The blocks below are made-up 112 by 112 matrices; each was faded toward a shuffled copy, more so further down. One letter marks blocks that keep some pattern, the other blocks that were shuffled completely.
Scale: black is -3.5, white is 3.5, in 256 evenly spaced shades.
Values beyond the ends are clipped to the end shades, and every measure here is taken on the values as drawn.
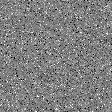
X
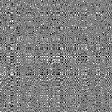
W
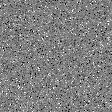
X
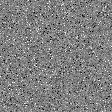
X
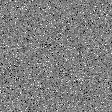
X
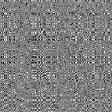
W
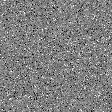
X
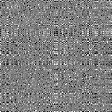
W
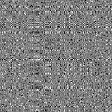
W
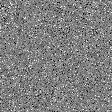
X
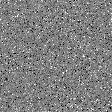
X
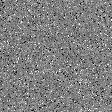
X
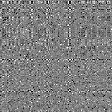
W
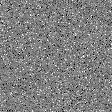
X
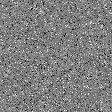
X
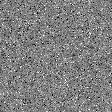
X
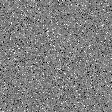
X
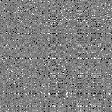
W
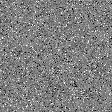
X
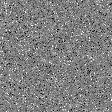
X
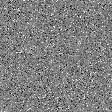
X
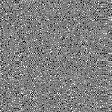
W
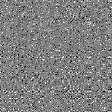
W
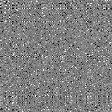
W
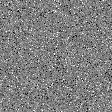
X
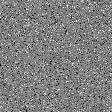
X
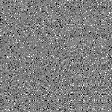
W
